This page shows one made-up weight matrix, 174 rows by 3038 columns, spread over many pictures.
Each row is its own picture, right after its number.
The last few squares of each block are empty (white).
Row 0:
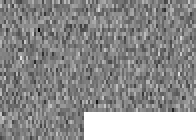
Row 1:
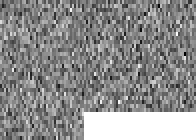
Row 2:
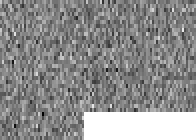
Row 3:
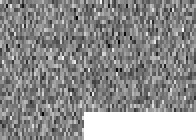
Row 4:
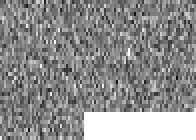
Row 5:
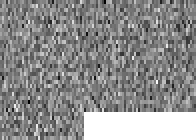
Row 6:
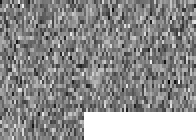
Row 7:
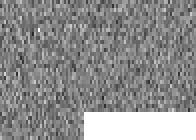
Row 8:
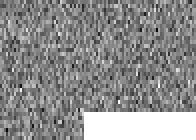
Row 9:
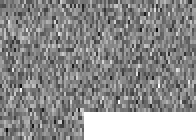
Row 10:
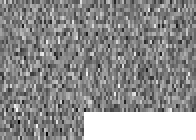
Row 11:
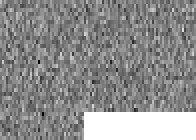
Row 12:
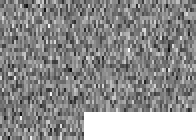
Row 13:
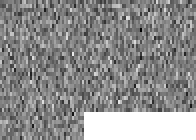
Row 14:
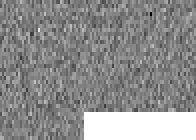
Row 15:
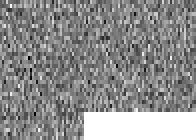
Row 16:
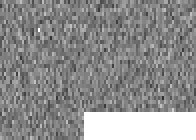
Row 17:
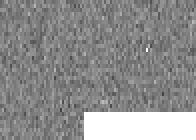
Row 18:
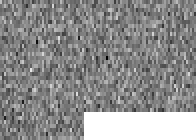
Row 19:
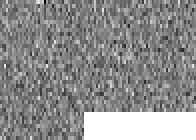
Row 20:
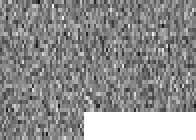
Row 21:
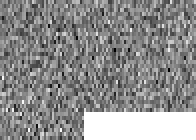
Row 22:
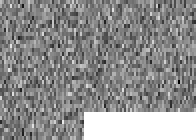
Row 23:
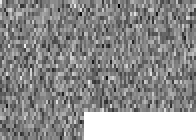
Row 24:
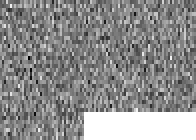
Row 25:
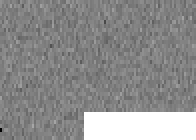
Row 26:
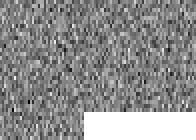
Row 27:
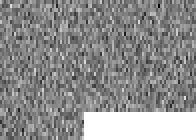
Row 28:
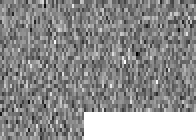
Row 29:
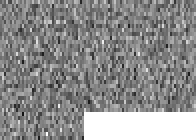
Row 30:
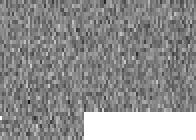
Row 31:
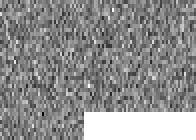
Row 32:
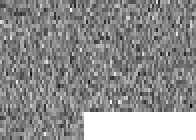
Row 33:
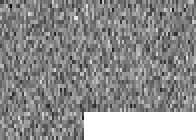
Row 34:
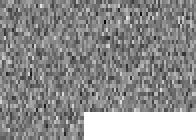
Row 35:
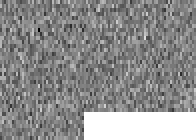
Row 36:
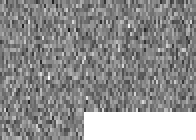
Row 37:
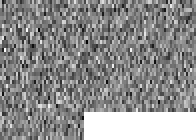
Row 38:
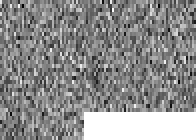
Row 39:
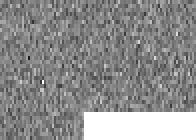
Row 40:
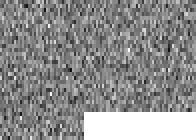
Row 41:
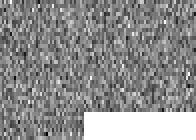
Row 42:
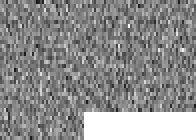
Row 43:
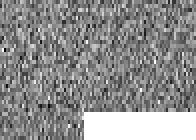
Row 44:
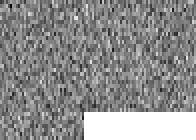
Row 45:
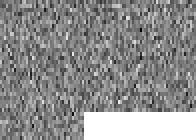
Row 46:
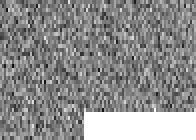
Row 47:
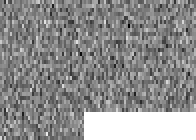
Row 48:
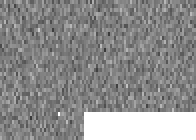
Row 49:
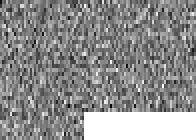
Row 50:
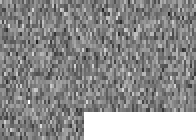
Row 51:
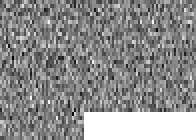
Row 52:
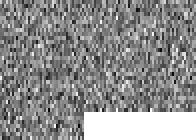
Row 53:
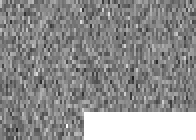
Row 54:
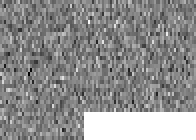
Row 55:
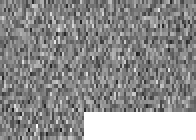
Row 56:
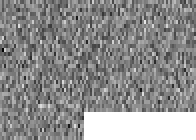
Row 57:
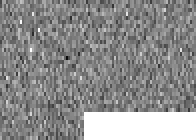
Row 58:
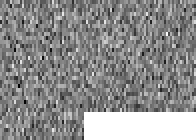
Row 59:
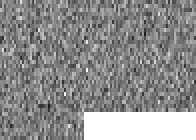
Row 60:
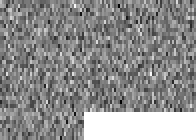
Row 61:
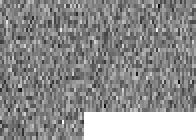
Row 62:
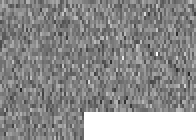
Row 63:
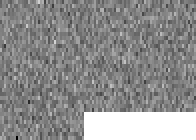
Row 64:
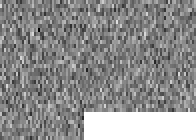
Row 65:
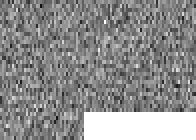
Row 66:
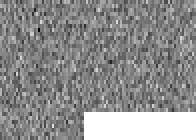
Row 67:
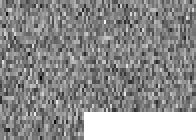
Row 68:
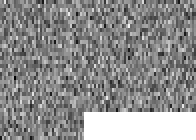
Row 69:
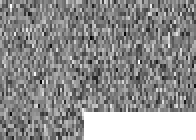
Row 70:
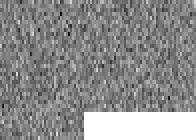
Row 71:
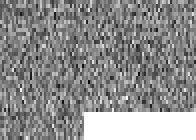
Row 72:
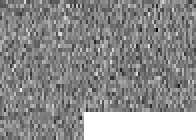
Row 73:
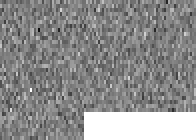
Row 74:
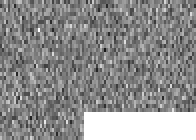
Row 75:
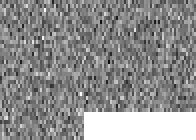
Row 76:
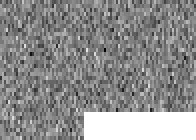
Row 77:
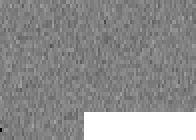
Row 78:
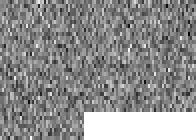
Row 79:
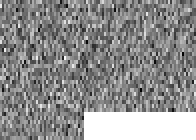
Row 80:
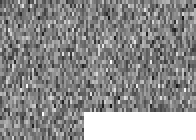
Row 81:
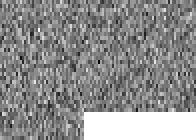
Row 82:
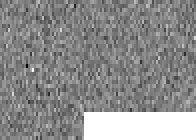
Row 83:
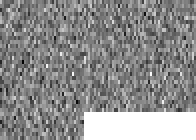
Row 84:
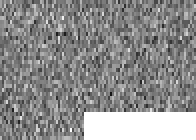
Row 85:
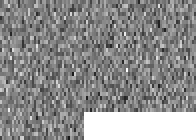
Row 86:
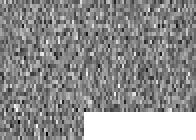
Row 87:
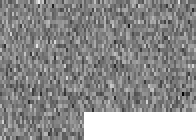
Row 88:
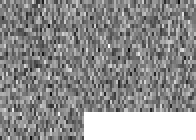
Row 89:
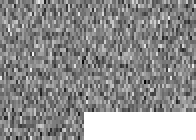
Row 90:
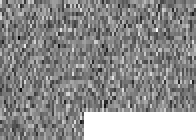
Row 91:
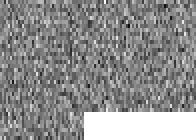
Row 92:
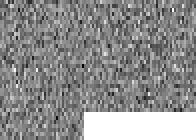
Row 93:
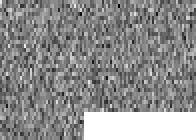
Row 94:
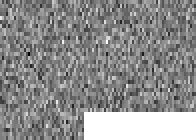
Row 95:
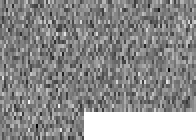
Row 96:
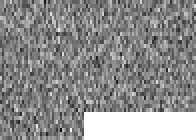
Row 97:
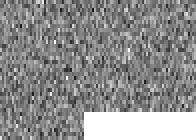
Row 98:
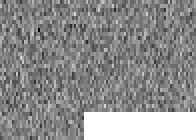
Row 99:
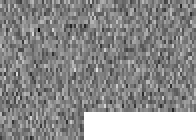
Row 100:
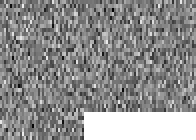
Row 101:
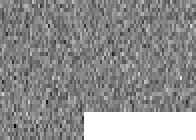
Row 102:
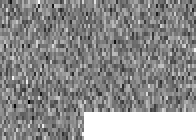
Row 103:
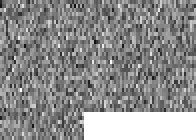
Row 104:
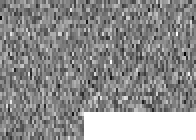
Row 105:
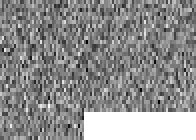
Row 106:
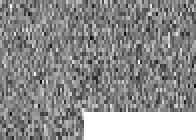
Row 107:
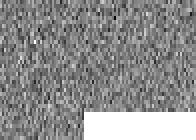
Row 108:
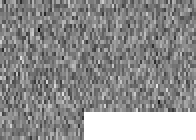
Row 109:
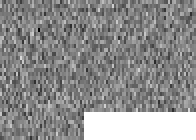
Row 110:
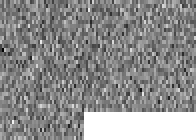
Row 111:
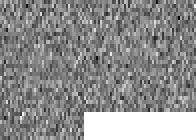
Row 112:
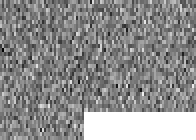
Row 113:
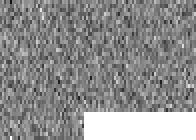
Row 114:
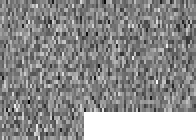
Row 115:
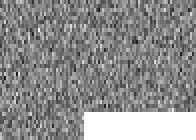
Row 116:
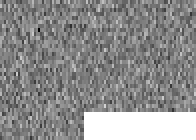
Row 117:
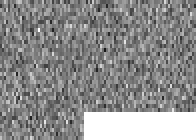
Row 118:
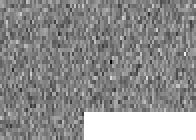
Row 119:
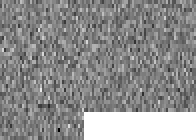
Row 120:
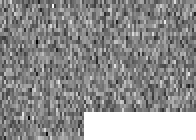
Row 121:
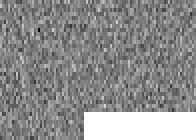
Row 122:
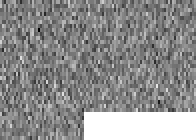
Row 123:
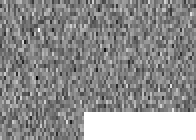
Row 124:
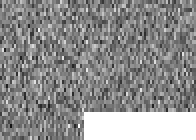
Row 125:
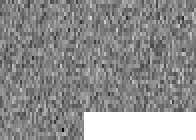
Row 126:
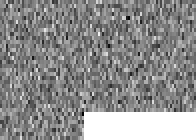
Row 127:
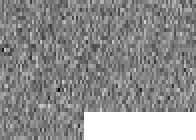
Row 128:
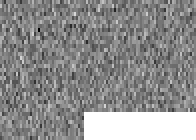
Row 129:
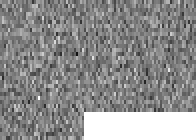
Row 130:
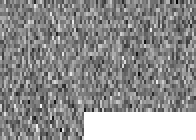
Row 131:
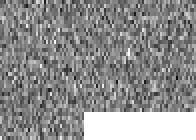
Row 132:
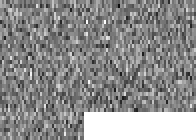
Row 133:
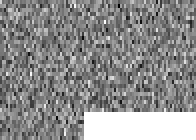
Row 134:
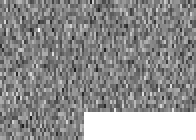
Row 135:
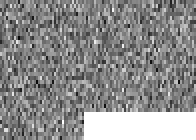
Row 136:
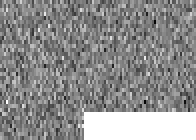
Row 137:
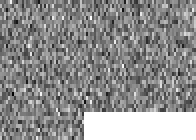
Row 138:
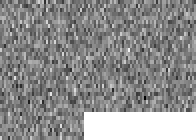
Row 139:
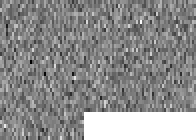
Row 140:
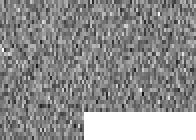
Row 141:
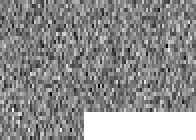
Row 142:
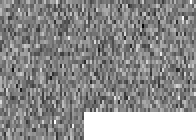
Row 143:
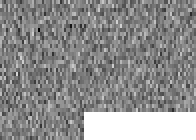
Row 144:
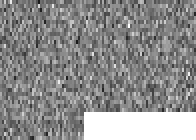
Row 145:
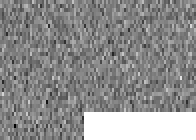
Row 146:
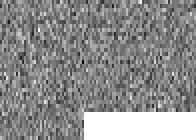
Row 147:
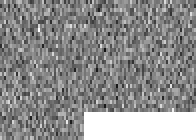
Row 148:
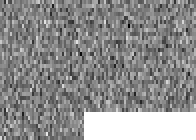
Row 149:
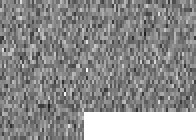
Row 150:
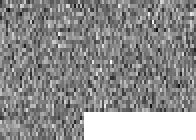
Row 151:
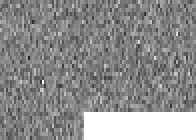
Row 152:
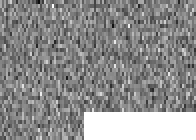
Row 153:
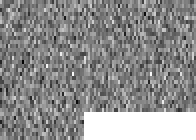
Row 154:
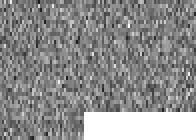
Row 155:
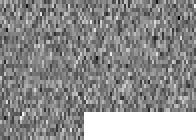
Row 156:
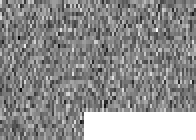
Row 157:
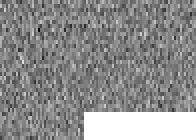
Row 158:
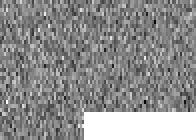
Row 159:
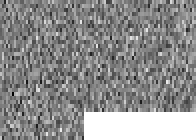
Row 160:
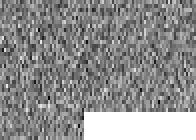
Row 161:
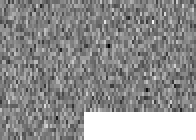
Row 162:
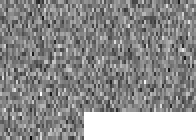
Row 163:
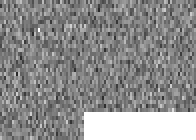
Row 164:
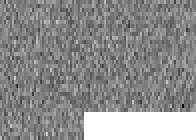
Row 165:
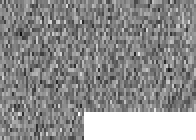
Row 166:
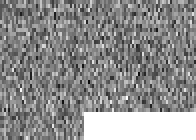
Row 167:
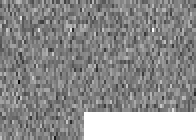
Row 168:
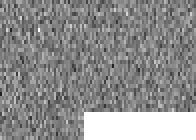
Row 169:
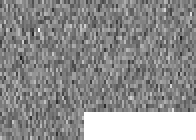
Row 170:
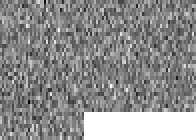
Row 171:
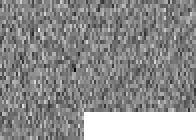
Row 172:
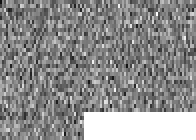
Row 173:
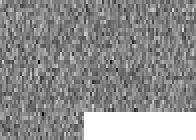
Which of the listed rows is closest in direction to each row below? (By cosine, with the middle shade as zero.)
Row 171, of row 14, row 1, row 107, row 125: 14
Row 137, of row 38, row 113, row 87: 38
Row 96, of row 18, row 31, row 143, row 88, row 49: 18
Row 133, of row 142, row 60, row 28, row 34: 60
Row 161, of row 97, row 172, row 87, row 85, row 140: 85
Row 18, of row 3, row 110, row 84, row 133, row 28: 84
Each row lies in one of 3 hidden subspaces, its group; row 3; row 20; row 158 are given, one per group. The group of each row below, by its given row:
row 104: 3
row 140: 158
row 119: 158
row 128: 158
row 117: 158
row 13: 3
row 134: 158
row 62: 3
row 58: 3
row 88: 20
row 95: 20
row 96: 20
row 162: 20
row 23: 3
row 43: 158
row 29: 20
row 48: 158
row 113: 20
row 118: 3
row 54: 20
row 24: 3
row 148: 20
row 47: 20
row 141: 20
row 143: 158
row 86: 20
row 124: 158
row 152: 20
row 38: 3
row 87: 20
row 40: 20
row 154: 20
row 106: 3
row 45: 3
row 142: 3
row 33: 3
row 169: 158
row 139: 3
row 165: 20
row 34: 3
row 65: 3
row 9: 3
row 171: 158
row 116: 158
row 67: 3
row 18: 20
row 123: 158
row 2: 3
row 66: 158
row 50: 20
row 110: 158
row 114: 20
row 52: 20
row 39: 3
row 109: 158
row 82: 20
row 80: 3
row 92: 3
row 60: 3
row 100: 3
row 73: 158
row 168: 158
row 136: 158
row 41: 20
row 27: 3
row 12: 20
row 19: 20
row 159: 20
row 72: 3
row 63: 20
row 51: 3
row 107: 158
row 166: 3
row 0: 158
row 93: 3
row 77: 3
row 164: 20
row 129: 20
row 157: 158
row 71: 3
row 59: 158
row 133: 3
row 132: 3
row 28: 20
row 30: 20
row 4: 20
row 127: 158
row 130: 20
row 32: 3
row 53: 3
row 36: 20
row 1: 3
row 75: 20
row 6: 3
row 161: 3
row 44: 3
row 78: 20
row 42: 20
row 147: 158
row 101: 20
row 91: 20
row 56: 158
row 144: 20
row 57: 158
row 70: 158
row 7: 158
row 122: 158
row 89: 20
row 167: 158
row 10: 20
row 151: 3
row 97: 20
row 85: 3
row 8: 3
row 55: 20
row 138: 20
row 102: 20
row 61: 3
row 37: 158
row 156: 3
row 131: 20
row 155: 20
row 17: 3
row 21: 20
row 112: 158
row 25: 3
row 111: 20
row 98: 158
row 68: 20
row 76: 20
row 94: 3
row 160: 158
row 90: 3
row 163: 158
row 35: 158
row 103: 3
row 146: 158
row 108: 158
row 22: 3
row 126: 3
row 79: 158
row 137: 20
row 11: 3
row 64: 158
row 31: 3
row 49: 3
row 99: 158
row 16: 158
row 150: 3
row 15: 3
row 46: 20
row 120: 20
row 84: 20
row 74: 158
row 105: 158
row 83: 3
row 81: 158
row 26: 20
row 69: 3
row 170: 20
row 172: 3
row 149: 158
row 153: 3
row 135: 3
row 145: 20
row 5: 20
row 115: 158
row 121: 158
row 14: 158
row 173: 3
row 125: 3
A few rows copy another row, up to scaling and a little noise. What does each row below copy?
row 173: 11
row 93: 23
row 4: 131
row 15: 24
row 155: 111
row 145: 101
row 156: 90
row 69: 106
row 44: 33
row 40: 12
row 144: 154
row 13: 45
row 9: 8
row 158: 136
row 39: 151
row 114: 5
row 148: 47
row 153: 83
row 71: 166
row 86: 10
